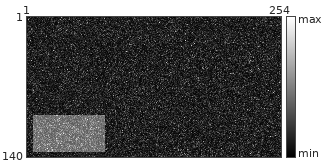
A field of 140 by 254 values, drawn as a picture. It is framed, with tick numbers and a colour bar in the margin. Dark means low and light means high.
An odd patch, higher than its surroundings, sits in the bottom left. Neither half mirrors the other. The bottom left is the ninth with the highest average. The values are skewed, with a long tail toward high values.
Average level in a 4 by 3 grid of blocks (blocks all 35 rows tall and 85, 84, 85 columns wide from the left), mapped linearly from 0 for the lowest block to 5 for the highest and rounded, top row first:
000 / 000 / 100 / 500
